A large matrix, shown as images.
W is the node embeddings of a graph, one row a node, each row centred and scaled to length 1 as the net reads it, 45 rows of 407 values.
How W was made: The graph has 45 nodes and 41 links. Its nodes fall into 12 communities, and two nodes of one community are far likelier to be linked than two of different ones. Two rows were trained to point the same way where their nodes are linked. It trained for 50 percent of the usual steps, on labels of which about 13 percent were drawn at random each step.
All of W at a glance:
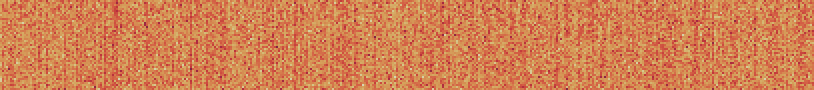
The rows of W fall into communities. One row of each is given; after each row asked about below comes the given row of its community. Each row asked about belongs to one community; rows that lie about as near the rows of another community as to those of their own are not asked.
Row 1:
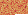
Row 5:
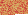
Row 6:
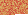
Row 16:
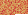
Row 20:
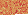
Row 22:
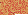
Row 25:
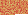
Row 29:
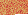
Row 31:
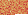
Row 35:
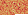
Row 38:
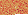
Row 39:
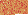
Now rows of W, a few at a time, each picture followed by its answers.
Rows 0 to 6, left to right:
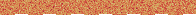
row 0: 38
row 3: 39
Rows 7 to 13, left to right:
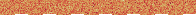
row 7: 38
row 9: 5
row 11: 20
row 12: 6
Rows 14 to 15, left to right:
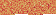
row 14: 1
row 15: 1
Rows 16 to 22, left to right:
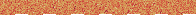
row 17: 5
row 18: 31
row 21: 29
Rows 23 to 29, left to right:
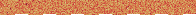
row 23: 20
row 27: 25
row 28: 16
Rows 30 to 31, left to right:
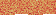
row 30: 25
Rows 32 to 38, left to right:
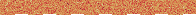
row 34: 29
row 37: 5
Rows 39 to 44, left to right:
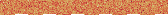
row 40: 35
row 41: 20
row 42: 6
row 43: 25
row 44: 31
